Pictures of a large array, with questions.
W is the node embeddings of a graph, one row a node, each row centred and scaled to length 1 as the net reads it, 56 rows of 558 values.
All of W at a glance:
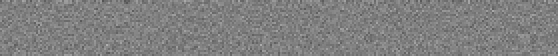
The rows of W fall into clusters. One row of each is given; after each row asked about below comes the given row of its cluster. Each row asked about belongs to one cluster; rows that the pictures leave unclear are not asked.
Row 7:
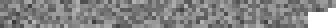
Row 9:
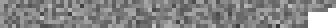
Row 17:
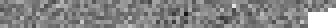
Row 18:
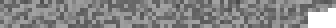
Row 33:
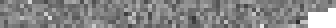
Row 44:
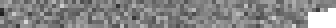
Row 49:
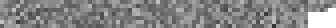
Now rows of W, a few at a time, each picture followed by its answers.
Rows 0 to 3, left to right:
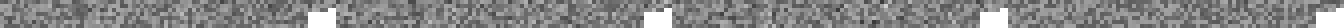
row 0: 33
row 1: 33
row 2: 33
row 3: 18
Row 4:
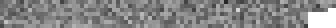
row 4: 7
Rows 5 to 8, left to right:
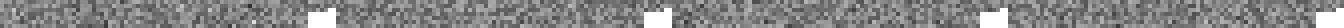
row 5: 49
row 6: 17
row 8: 17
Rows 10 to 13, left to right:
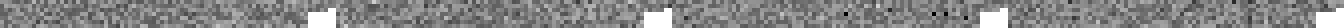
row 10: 44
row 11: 49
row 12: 18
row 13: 7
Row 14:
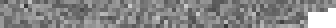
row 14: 33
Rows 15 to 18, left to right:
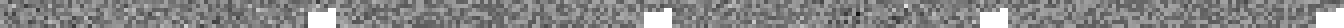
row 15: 9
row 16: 49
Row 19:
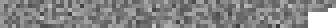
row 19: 9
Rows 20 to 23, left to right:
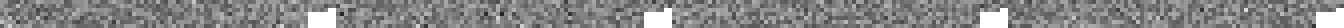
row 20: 49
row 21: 9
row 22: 18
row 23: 7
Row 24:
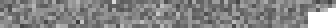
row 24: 18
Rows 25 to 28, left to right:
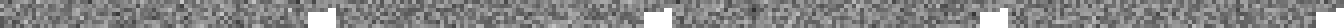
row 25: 7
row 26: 44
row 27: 33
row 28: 9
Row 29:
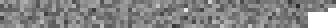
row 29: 17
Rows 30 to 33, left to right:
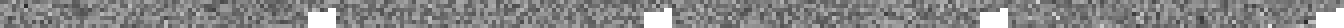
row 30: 33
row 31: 17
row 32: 44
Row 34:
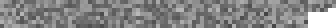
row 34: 49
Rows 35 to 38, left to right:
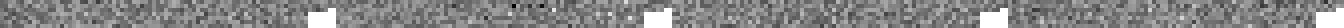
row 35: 7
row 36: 18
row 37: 9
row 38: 17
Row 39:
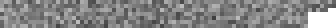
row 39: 49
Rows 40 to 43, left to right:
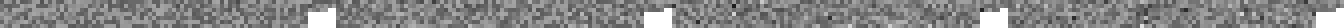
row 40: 18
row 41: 7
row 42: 44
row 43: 7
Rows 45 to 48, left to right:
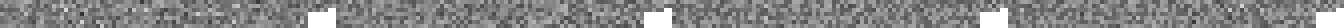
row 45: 17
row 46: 7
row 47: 17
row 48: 17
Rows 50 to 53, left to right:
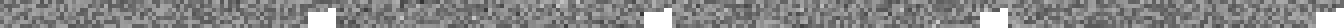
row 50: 18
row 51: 7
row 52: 33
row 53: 49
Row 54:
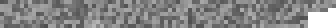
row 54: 33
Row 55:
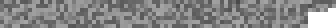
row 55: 18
